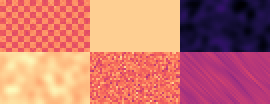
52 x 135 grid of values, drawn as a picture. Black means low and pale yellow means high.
The table splits into 2 rows of 3 panels. Panel 1,1: high, checkered. Panel 1,2: very high, flat. Panel 1,3: very low, blotchy, faint in contrast. Panel 2,1: very high, blotchy, faint in contrast. Panel 2,2: high, fine-grained. Panel 2,3: middling, slanting down to the right, faint in contrast.
